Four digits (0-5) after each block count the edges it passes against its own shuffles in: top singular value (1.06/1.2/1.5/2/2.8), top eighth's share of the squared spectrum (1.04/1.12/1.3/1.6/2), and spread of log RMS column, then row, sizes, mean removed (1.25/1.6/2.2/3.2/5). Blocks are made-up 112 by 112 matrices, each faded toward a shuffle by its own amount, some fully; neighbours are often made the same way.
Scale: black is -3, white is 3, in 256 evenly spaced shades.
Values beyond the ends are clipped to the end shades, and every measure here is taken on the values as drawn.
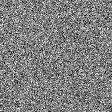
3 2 0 0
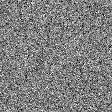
0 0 0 0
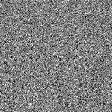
3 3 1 1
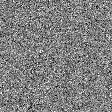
2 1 0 0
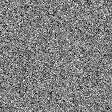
1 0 0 0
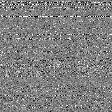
2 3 0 4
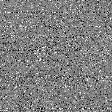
1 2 0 3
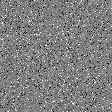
0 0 0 0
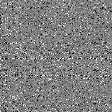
4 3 1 3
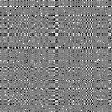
5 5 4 4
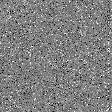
1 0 1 0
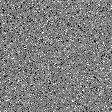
0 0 0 0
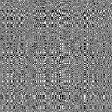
5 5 4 4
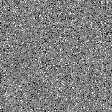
3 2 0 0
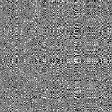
5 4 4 3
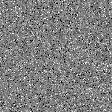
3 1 0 0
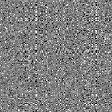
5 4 3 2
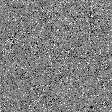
2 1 0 0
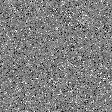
1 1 0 0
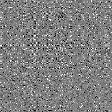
4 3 2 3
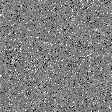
1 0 0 0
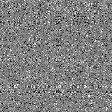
4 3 2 2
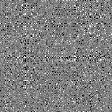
4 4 2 3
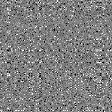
4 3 2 2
